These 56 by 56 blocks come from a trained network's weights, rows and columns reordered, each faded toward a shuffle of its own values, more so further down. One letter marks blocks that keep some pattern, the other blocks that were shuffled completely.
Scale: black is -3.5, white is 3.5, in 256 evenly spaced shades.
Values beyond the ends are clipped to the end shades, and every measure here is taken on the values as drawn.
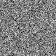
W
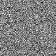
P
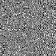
P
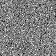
W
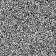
W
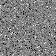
W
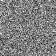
W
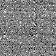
P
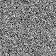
W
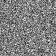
W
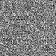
P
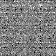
P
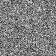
W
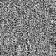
P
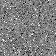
W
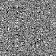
P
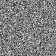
W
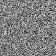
P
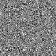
P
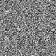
P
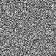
P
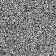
W
